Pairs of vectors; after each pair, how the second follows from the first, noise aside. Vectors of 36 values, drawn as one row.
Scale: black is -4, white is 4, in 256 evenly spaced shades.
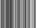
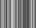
wrapped around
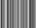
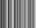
wrapped around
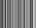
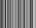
copied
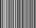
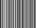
copied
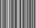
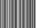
copied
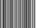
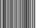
copied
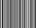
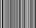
copied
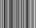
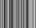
copied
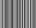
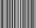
wrapped around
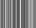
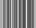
wrapped around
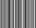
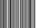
wrapped around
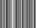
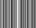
wrapped around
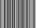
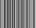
copied
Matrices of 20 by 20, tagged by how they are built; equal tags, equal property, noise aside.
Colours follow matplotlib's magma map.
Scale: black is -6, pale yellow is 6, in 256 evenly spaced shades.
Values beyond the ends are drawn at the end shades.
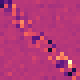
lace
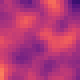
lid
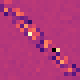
lace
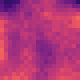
lid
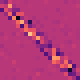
lace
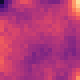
lid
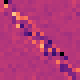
lace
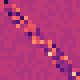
lace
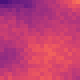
lid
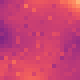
lid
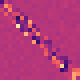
lace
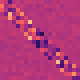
lace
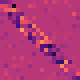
lace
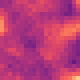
lid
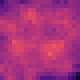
lid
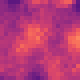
lid
